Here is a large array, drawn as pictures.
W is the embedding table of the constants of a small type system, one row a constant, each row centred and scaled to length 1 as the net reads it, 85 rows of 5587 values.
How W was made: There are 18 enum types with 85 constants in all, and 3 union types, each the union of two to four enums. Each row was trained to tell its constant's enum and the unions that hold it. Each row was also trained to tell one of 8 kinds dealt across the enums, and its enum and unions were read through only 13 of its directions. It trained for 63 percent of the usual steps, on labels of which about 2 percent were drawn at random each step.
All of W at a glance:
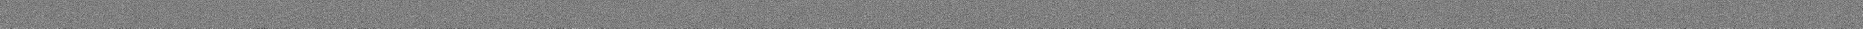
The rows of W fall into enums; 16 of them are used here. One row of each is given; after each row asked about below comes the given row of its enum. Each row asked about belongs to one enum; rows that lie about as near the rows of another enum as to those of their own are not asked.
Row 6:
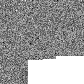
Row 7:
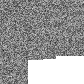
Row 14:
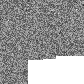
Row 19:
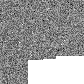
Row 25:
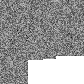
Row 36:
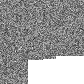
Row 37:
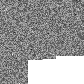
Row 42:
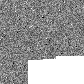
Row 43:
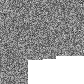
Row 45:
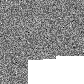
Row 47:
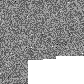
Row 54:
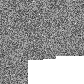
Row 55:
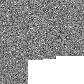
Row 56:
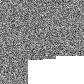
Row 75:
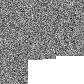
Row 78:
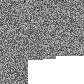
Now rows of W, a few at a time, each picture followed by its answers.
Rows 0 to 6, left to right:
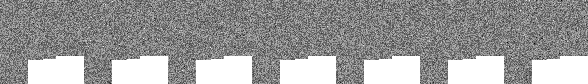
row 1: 54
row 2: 14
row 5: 75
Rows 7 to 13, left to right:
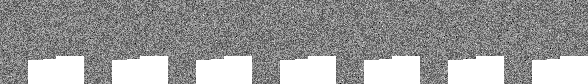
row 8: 14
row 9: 45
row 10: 78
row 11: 54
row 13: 25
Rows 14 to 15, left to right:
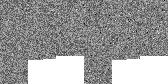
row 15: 55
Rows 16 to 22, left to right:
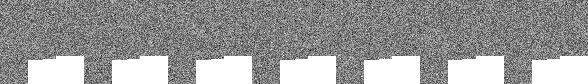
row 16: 75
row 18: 37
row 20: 42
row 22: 14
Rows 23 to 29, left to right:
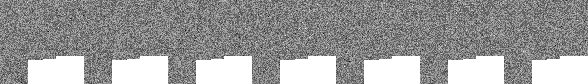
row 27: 78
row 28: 14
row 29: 54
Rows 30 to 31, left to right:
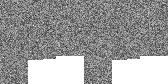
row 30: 78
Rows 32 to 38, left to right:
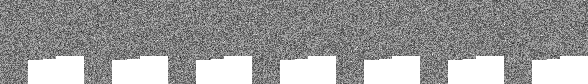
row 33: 56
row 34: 78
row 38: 54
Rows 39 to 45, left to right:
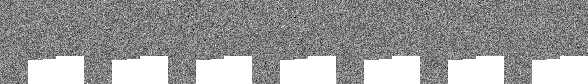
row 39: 78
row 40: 75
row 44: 37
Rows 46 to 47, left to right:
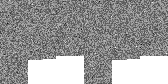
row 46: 45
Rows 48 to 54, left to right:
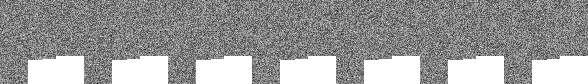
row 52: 6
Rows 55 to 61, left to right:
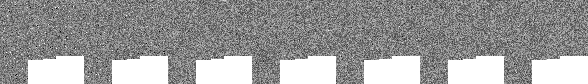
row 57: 25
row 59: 42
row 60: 14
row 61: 54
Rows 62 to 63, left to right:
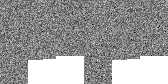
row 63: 45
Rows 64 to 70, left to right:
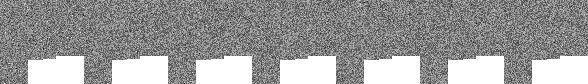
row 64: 45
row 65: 36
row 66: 75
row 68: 37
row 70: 6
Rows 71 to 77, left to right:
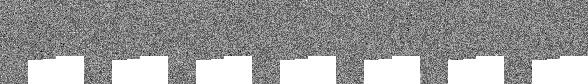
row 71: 42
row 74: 75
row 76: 19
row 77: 37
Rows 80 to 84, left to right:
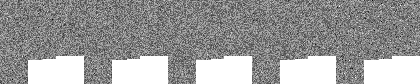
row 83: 42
